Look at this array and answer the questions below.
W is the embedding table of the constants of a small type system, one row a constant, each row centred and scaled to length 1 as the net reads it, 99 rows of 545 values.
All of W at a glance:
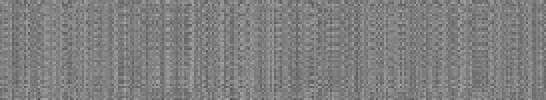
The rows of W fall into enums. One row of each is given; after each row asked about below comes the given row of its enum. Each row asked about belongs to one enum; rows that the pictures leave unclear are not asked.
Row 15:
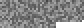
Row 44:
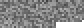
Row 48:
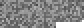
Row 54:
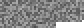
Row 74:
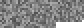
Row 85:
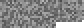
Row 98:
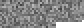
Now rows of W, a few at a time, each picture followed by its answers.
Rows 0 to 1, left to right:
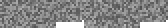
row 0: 54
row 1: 15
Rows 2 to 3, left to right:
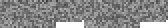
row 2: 44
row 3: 15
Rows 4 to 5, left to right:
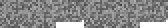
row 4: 48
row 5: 48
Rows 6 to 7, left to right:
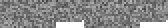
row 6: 44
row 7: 98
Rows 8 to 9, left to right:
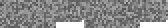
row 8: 48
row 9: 85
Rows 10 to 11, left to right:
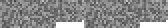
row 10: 85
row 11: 85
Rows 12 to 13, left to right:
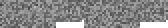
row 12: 48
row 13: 54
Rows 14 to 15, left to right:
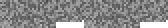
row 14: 15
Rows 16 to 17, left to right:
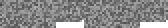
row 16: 48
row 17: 54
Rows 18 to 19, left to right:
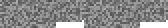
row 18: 54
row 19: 54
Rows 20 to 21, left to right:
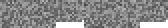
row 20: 85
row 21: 48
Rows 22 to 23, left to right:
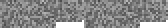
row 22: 85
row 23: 85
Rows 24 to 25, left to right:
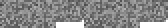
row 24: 48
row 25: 48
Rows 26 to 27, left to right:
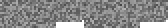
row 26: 54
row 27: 48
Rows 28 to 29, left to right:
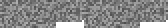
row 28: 54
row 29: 54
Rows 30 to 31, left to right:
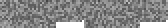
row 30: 15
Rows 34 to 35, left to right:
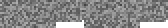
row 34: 54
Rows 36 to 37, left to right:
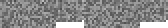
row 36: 85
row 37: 54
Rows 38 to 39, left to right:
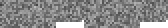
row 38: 48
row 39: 74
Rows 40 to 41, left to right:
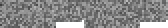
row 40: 48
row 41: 85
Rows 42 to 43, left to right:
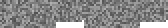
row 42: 74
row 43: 54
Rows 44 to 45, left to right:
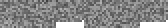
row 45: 54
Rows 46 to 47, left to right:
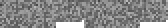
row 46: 48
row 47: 85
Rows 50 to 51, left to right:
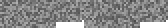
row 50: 54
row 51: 15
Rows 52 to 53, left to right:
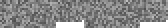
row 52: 74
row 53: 85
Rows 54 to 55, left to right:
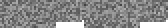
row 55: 48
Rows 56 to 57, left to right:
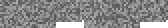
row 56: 54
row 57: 15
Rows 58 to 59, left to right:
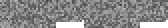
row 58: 15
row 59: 48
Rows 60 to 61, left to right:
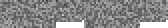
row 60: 44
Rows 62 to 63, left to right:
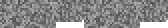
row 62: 74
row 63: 74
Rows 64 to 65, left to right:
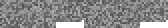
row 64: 48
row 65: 54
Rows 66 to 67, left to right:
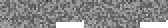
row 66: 15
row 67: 44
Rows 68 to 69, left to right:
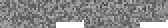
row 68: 15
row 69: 98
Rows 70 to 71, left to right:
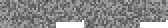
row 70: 15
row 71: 85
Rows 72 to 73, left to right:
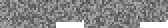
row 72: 15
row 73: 74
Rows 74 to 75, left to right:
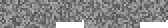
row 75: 15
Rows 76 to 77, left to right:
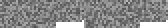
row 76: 54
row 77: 85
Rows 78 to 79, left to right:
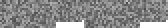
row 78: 74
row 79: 85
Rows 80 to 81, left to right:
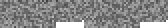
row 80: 44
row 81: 15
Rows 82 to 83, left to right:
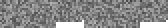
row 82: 74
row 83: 44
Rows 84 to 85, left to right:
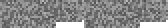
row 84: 85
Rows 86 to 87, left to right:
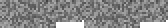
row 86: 15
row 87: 15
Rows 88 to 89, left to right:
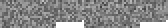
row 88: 85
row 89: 98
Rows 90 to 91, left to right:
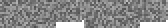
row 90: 54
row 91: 85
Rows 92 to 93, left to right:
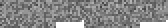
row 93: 98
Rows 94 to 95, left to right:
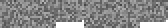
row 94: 85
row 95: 48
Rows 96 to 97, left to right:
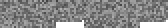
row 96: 44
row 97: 48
